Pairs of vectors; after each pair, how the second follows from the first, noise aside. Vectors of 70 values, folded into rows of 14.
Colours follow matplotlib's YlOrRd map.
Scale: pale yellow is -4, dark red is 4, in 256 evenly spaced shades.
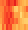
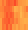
shrunk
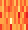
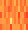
shrunk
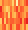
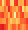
shuffled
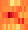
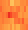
shrunk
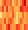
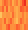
shrunk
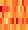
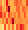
shuffled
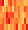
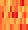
wrapped around
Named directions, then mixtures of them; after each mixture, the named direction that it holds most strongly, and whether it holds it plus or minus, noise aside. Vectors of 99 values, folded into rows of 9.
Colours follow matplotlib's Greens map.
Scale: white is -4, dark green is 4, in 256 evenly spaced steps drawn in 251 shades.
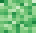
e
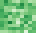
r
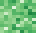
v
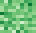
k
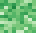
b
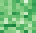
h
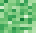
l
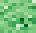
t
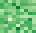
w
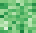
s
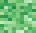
b, plus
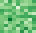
w, minus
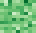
h, minus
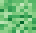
w, minus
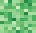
k, plus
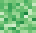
h, minus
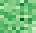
l, plus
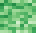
r, plus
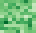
h, minus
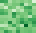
e, plus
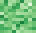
k, minus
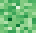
w, minus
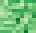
r, minus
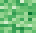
l, plus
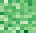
k, plus
